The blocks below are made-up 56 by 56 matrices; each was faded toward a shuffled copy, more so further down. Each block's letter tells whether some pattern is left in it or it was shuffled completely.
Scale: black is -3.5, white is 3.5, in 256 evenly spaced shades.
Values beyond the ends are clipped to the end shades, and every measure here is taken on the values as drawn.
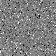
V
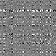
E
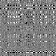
E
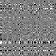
E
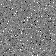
V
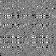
E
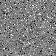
V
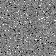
V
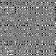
E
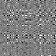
E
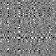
E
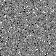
V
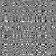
E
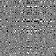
E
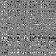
E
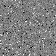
V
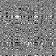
E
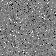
V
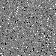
V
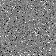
V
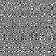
E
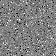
V
